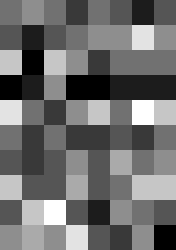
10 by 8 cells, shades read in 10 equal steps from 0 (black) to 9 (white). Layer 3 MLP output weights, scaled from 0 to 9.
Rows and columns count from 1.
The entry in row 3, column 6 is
4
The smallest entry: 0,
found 5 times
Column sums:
44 31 45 40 30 37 45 39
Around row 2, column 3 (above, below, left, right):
4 7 1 4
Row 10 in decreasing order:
8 6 5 5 5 3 2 0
